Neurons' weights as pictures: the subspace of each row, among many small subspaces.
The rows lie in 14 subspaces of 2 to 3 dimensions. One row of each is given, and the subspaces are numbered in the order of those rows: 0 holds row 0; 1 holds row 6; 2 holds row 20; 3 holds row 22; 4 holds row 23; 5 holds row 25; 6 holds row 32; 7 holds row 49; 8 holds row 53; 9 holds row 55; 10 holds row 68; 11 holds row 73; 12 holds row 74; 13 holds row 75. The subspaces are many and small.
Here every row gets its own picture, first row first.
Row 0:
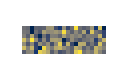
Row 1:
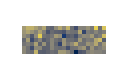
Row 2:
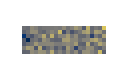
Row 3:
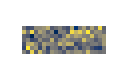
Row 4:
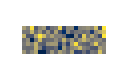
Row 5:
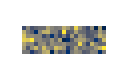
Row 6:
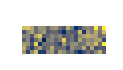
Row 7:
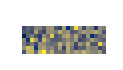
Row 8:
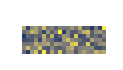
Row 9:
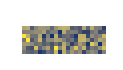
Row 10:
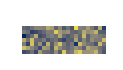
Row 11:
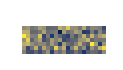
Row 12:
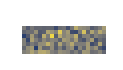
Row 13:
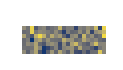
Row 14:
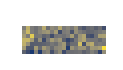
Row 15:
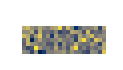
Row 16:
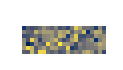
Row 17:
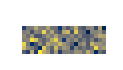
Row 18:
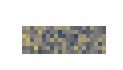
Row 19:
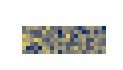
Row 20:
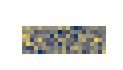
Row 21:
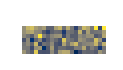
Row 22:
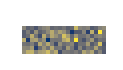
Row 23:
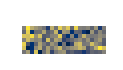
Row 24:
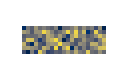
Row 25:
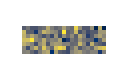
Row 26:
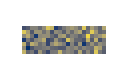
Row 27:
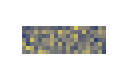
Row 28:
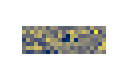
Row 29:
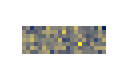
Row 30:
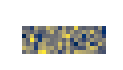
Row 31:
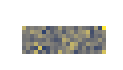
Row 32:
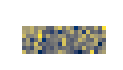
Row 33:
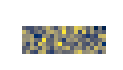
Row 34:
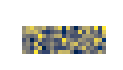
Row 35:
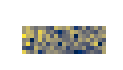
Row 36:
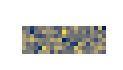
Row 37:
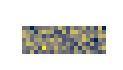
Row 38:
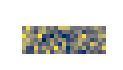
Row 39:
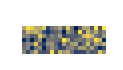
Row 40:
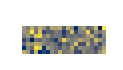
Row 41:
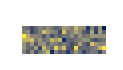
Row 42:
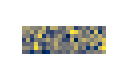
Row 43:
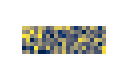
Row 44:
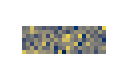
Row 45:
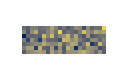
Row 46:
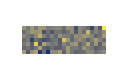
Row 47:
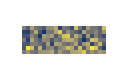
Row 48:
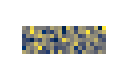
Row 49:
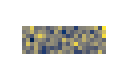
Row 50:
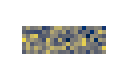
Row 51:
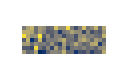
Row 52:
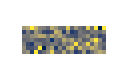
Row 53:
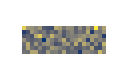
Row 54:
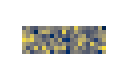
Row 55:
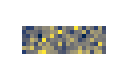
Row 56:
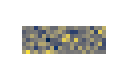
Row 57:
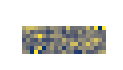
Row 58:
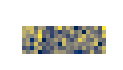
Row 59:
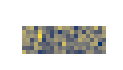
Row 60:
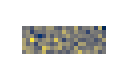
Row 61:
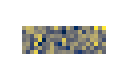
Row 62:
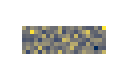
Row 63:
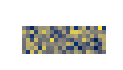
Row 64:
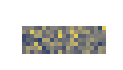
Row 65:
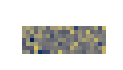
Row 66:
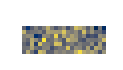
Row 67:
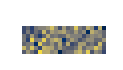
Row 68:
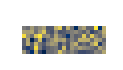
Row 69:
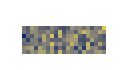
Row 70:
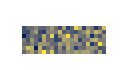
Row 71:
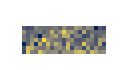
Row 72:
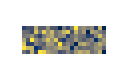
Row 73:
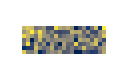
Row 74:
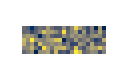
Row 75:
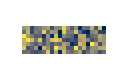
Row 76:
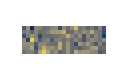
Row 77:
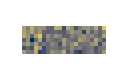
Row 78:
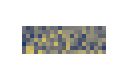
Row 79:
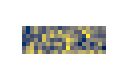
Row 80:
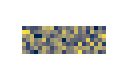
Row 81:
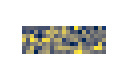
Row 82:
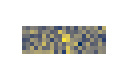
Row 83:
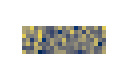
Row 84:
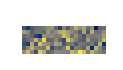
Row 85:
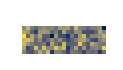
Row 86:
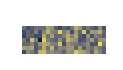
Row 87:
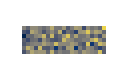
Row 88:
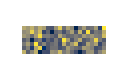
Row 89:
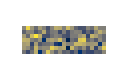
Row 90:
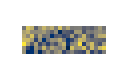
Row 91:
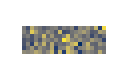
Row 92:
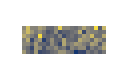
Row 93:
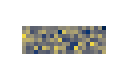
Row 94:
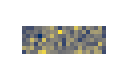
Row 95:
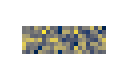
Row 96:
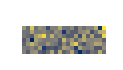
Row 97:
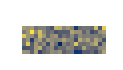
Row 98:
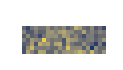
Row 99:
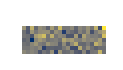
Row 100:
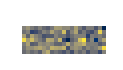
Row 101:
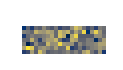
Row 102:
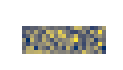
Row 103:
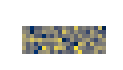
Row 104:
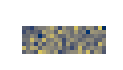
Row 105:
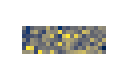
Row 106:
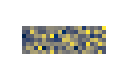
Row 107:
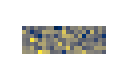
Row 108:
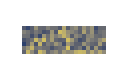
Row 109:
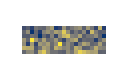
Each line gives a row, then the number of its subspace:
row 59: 6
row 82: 11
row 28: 3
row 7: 10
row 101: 3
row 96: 7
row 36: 0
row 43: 13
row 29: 5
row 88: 6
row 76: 7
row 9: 13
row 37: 4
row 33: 1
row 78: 8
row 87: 10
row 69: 13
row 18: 13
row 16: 3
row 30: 7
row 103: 0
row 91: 11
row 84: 8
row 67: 9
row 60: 10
